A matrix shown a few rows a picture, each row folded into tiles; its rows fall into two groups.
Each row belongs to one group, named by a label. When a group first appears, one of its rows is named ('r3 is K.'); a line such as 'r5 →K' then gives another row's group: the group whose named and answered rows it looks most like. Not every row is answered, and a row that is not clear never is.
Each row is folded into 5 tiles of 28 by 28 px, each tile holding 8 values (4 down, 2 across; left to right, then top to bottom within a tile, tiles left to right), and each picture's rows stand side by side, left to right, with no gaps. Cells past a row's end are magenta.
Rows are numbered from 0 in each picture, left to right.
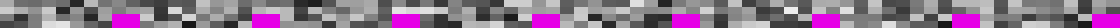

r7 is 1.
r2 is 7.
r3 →1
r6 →1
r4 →7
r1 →7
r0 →1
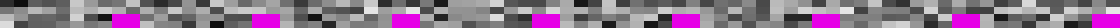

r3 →7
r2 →7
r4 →7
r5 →7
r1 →7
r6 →1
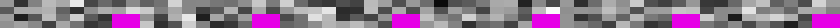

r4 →7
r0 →7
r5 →7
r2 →1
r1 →1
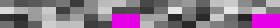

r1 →7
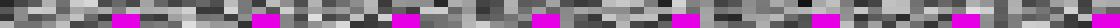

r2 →1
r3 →1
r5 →7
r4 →7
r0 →7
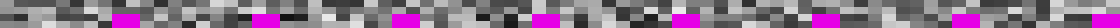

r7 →7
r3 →1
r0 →1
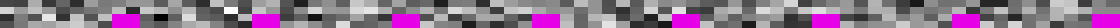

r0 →1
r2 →7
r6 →1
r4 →1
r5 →7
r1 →1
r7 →7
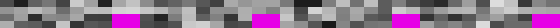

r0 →7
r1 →1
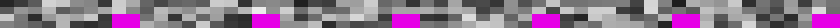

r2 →7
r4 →1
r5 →1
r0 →7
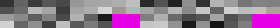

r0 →7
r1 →7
